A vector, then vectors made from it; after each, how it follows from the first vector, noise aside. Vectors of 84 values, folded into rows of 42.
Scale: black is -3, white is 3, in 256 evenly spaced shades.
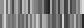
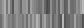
shrunk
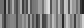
negated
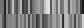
negated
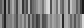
negated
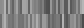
shrunk
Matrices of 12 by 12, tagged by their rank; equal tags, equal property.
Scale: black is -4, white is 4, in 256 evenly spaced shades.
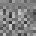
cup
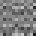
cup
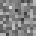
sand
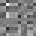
cup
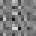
cup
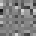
cup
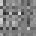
cup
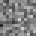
sand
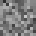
sand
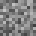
sand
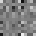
cup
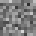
sand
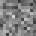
sand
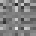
cup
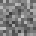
sand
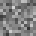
sand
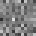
cup
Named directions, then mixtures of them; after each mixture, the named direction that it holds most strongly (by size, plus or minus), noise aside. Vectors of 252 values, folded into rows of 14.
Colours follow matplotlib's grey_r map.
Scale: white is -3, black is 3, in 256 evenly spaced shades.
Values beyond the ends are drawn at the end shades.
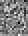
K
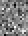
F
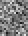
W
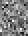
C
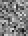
W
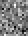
F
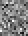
C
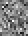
C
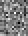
K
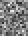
W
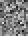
K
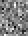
F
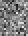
W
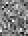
C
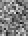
W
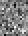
F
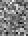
W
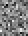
C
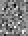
F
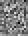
K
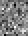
F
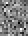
C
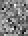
F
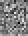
K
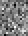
F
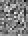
K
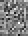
K
